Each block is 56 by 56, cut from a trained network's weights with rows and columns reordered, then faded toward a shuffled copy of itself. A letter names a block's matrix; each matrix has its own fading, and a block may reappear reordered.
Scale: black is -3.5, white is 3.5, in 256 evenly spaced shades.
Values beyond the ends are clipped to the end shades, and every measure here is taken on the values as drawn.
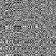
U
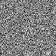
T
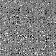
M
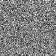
T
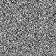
T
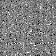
M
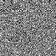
T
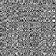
U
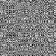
U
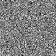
T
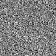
T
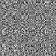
U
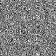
T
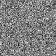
T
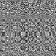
U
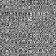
U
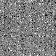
M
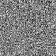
T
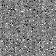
M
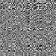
U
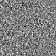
T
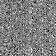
M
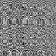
U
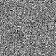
T
